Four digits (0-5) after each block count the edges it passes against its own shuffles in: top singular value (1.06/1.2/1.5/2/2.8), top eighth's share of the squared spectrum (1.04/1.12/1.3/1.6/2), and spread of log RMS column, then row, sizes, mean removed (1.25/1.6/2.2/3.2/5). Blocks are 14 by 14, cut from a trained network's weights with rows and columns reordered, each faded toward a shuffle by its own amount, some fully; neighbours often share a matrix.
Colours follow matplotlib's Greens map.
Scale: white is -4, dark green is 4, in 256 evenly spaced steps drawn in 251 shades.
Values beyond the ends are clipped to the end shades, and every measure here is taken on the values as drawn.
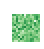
1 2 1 0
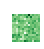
1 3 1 0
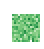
0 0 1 0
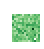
0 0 0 0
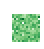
2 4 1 0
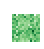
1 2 0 0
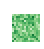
2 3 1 0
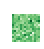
1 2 0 0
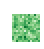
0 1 0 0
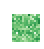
0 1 0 0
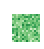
0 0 0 0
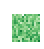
1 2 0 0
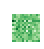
3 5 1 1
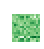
3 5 0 2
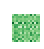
3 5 1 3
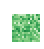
2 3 0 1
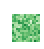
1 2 0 0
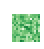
2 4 1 0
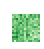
2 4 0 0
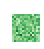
2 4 0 0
